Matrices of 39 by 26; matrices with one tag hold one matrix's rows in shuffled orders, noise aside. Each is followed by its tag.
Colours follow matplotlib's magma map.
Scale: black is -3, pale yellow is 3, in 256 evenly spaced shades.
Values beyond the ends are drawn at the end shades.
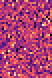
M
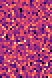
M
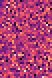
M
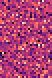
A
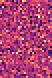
A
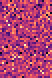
M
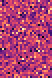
A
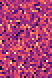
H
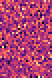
A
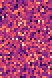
A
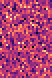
H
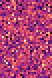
M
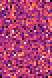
M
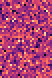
H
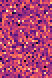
H
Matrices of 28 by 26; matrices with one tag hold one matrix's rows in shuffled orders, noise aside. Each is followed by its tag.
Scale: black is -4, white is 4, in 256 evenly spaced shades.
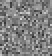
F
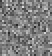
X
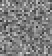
F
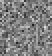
F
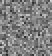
F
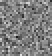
F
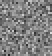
X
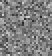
F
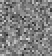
F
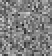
F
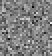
F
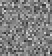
X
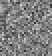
F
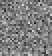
X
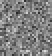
F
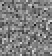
X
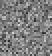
X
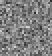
F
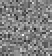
X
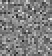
X
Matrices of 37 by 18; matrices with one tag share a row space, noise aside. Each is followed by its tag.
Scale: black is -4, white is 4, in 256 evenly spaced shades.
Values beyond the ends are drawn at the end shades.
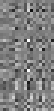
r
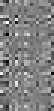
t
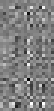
r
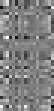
t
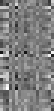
t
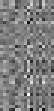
r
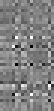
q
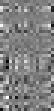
t
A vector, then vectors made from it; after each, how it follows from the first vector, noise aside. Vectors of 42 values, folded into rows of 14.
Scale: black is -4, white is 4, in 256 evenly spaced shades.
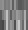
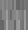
shrunk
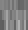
shrunk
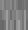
shrunk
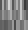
reversed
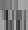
negated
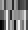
scaled up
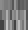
copied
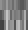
copied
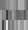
sign-scrambled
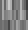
reversed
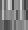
reversed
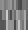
copied
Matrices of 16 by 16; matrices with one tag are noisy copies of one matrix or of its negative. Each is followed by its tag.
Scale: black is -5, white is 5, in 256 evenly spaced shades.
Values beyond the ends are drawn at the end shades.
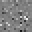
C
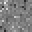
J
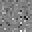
C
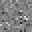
C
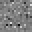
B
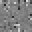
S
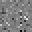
C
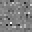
B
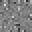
S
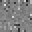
S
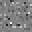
B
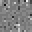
S
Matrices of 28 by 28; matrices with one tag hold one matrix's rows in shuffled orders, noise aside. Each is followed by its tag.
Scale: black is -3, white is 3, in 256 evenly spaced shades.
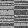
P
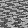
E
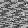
E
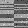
P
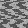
E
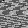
E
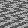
E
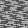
E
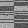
P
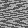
E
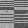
P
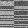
P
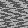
E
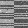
P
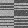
P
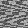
E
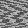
E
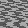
E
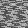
E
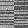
P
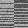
P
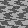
E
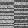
P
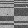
P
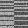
P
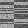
P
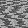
E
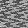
E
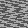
E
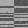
P
